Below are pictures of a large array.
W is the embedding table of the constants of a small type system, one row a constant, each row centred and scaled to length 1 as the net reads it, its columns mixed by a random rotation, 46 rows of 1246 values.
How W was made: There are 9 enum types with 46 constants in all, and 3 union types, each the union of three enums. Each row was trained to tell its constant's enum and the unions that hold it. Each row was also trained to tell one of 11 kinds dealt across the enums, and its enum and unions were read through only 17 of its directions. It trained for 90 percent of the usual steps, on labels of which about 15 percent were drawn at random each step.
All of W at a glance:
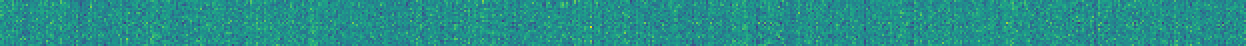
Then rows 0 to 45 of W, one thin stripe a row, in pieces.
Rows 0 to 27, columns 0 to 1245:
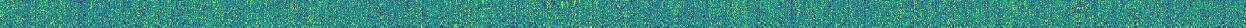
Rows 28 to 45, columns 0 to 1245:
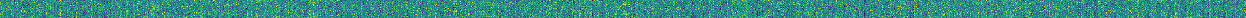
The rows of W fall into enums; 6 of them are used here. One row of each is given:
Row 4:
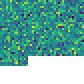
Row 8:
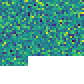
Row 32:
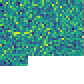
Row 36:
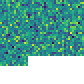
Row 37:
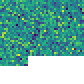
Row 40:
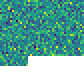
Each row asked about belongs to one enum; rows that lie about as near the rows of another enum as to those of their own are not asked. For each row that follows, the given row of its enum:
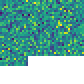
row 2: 4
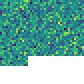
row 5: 37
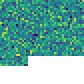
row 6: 37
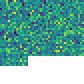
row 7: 36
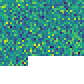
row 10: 37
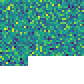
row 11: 40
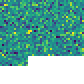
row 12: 32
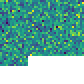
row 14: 36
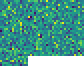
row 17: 40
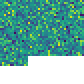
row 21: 8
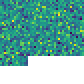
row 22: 4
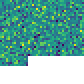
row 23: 4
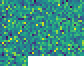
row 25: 36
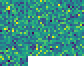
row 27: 40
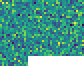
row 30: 8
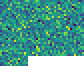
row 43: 40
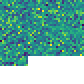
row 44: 8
